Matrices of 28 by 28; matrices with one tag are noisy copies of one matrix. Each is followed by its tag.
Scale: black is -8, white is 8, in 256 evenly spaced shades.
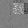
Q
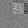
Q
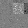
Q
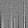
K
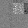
Q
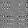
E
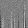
K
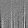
K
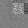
Q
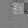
Q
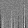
K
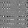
E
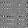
E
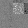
Q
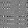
E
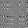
E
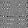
E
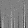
K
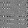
E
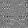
E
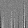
K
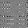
E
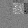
Q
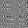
E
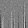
K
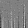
K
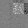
Q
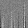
K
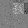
Q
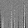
K
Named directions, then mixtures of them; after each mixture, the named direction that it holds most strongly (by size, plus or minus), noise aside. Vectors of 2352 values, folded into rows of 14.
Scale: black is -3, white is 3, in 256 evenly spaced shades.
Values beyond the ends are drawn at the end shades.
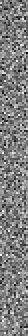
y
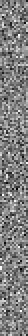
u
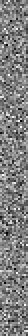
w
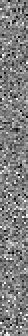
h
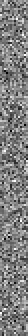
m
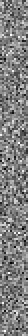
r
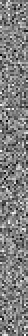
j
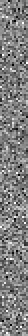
h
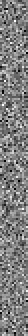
y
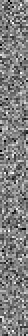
j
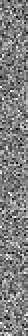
h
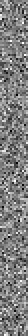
m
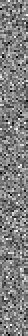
h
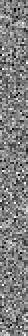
h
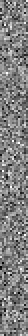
u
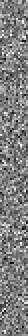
r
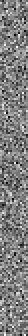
u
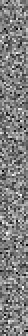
w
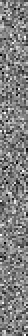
j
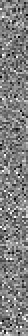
h
